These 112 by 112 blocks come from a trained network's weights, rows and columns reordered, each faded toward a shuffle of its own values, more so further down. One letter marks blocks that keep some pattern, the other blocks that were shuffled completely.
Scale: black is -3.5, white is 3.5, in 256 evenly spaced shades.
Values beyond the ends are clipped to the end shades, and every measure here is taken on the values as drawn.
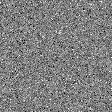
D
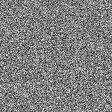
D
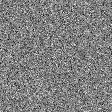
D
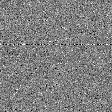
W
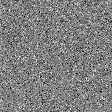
D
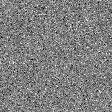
D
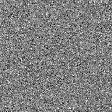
W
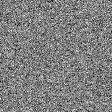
W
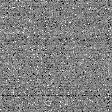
W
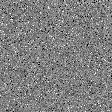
D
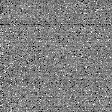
W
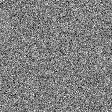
D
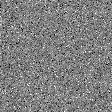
D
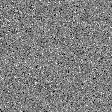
D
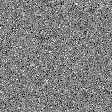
D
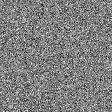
W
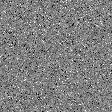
D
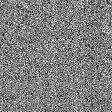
W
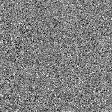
W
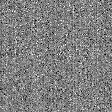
W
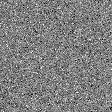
D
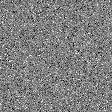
D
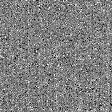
W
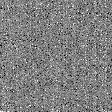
W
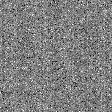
W
